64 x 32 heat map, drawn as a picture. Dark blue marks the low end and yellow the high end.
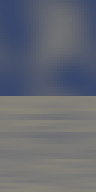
It is made of 2 by 1 panels. Panel 1,1: low, smooth. Panel 2,1: middling, streaked across, faint in contrast.
